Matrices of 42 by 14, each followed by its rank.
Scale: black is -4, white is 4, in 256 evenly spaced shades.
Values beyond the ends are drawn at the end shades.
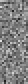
full rank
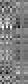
two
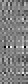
two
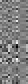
two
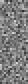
full rank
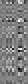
two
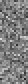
full rank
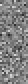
full rank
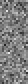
full rank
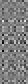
two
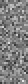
full rank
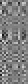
two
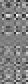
two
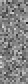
full rank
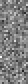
full rank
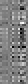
two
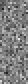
full rank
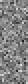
full rank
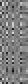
two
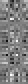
two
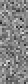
full rank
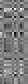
two
